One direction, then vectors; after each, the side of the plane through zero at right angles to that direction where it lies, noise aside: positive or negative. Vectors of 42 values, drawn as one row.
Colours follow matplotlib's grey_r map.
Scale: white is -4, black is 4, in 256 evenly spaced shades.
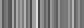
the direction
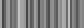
positive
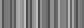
positive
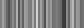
positive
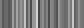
positive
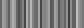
negative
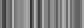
positive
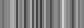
negative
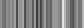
negative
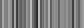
negative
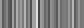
positive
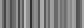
positive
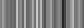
positive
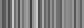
positive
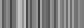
positive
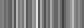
positive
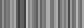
negative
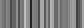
positive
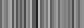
negative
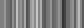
positive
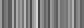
positive
